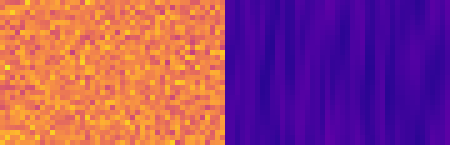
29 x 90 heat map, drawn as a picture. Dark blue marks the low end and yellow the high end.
It is made of 1 by 2 panels. Panel 1,1: high, fine-grained. Panel 1,2: very low, streaked downward, faint in contrast.
